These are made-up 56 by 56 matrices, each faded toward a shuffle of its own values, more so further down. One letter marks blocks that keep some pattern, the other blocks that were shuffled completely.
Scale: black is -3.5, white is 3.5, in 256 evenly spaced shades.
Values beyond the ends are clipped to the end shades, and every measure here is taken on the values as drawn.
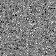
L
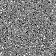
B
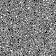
B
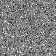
L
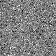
L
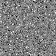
L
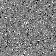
L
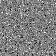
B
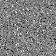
B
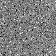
B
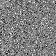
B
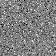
B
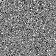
L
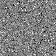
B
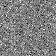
B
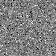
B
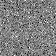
B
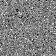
L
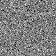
L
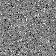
L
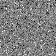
L
